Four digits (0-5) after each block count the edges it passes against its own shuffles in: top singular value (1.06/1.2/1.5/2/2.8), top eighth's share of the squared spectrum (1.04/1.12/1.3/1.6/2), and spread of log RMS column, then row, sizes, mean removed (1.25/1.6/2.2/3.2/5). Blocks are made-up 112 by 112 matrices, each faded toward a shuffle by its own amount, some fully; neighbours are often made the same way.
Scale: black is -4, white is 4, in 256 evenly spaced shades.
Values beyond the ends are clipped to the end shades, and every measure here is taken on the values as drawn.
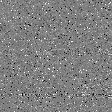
3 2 0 1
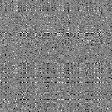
5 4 2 3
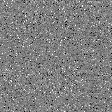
3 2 0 1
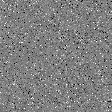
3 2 0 1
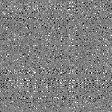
4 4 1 3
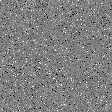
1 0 0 0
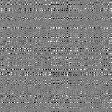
5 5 3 4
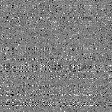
4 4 1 3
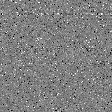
3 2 0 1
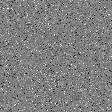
0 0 0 0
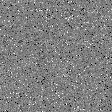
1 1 0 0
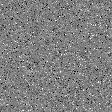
0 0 0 0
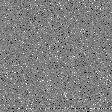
2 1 0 1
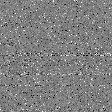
2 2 0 2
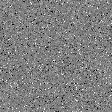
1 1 0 1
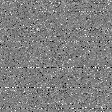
2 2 0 3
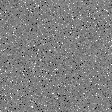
0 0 0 0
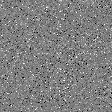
0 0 0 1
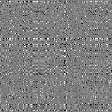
5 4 3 3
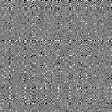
5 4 3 3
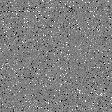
3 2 0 1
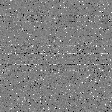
4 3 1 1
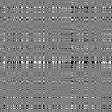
5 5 4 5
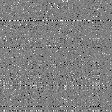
5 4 1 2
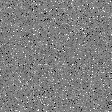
2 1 0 0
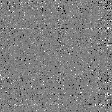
2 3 2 2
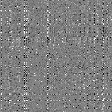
5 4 3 2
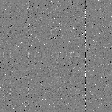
4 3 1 0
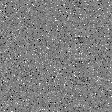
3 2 0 0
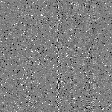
4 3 1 1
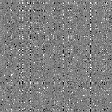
5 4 3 2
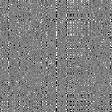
5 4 3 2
